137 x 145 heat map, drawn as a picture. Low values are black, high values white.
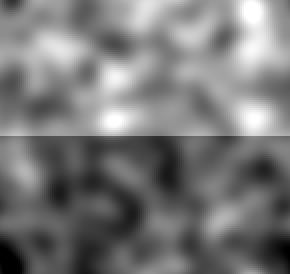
Ninth with the lowest average: bottom left. Ninth with the highest average: top right. Lone odd cells: none. Seam: horizontal, 50% of the way down, the top part higher.
